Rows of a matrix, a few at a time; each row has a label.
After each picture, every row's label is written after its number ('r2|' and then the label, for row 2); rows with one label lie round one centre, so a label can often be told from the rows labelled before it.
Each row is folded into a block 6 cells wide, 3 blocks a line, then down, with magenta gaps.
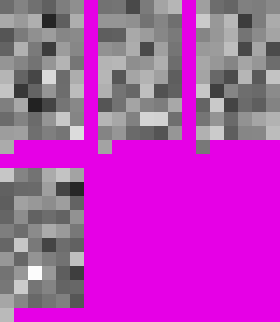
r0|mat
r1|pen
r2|mat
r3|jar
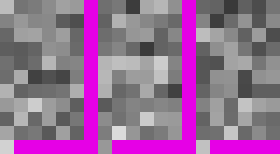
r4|jar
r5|pen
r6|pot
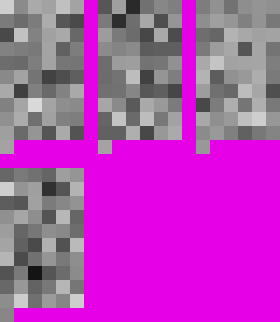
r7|jar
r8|pot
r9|pen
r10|mat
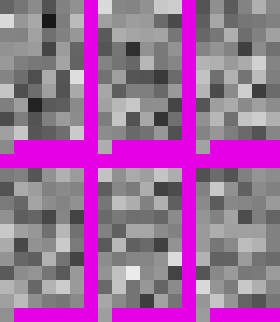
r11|mat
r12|jar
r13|pen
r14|pen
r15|jar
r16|pen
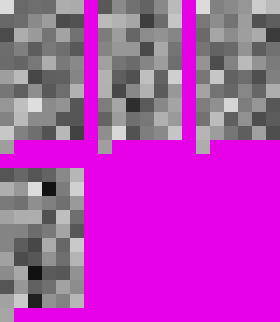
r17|jar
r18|mat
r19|jar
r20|mat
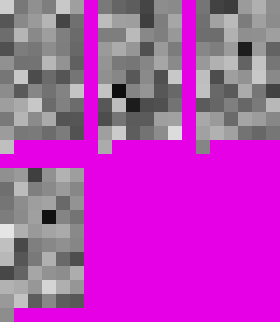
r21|jar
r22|mat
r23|pen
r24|pen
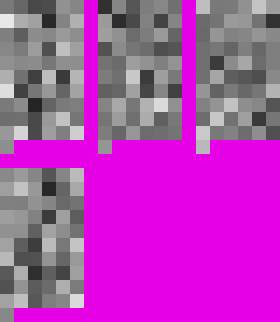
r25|mat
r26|pot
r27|jar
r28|mat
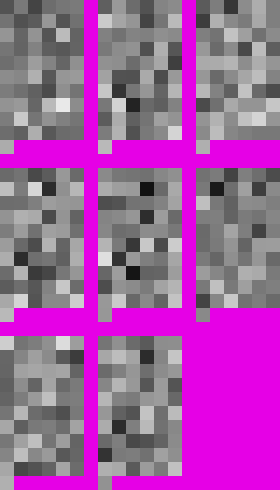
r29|pot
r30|mat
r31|pen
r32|mat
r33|mat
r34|pot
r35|jar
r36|mat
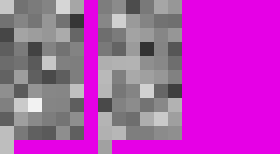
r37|jar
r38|pen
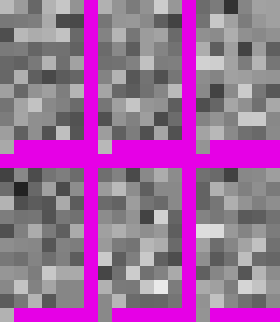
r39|jar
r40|jar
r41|pen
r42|pot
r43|pen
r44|pen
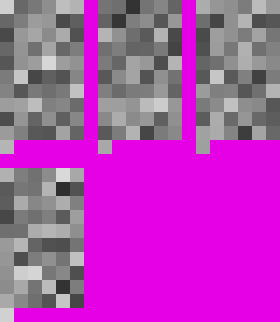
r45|jar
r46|pot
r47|jar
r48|jar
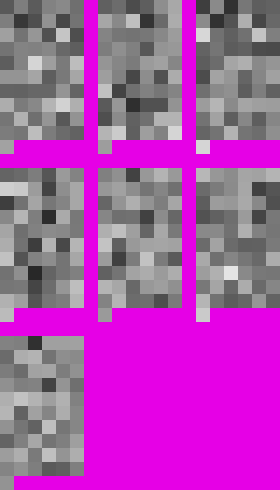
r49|pot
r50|mat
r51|pot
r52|mat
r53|pen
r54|jar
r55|pen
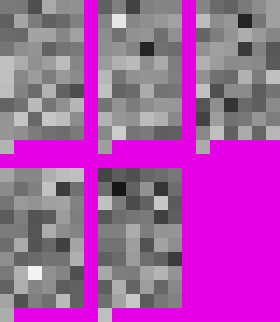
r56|pen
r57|pen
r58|mat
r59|jar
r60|pot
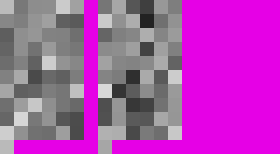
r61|jar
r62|mat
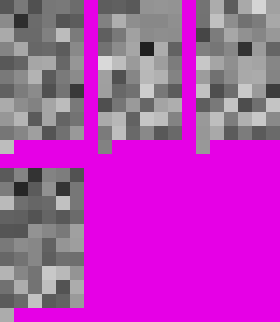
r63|pot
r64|pen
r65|pen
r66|pot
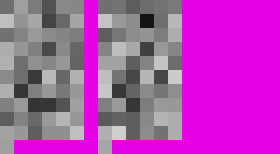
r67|mat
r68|mat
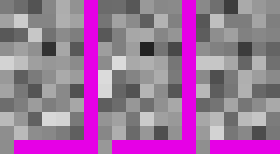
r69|pen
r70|pen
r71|pen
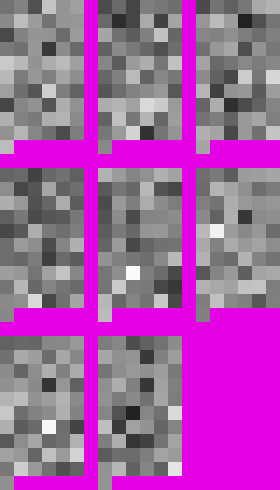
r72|pen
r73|pot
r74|mat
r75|pot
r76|jar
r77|pen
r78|pen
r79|mat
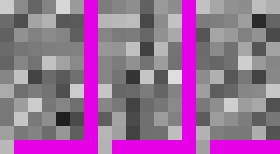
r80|jar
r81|mat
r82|jar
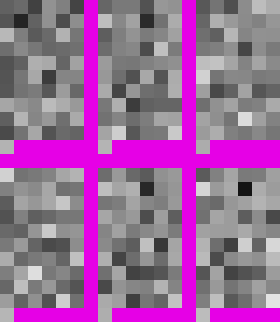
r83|pot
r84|mat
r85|pen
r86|jar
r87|mat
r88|mat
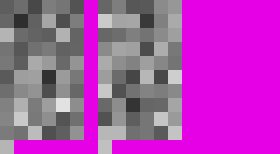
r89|pot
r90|mat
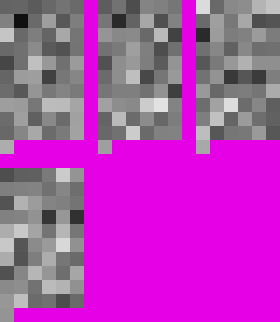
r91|pot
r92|pot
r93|jar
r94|pen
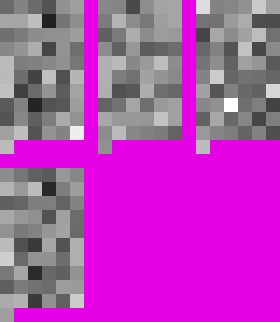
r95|mat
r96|pen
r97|jar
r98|mat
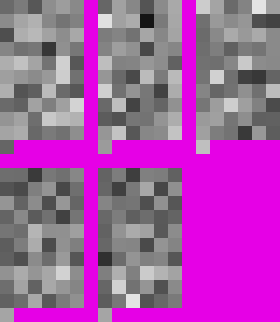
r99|pen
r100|mat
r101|jar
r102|pot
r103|pot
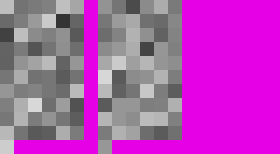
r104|jar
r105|pen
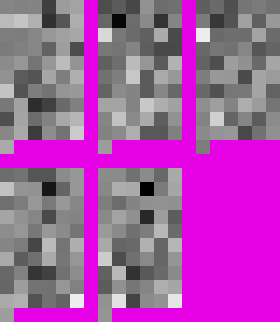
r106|mat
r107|pot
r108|pot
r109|mat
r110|mat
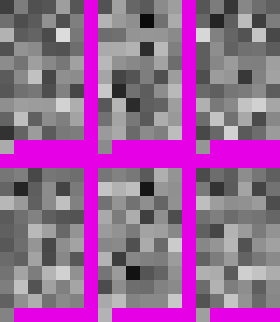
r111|pot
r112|mat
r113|pot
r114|pot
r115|mat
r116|pot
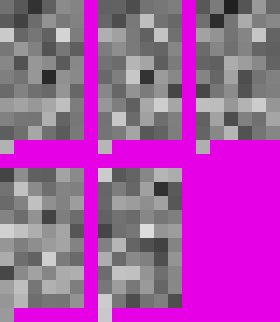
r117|pot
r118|pot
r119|pot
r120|pen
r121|jar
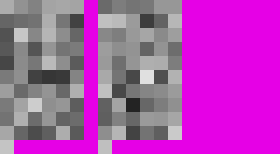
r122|jar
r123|mat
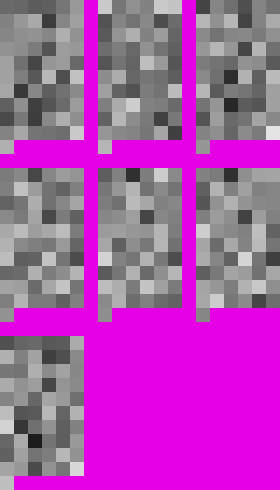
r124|mat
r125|jar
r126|mat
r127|pen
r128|pen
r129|pen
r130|mat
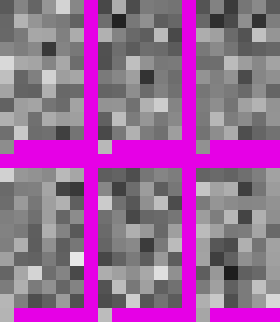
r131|pen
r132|pot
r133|pot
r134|jar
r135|pot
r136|mat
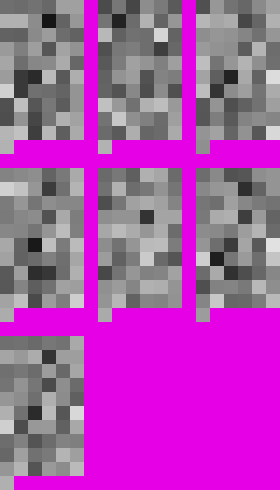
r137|mat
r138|pot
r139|mat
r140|mat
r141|pen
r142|mat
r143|mat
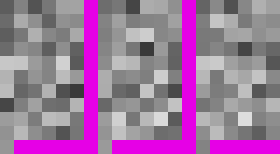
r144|pen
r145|pen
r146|pen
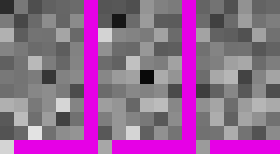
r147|pot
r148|pot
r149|pot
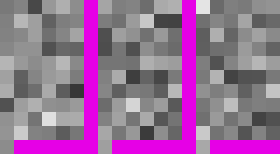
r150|pen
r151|jar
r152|jar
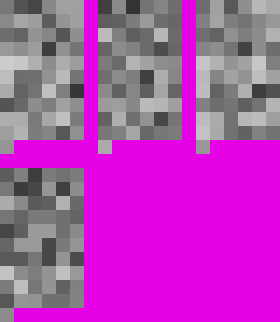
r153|pen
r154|pot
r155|pen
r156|pot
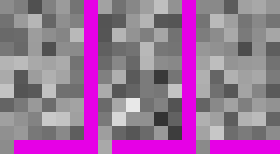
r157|pen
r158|jar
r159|pen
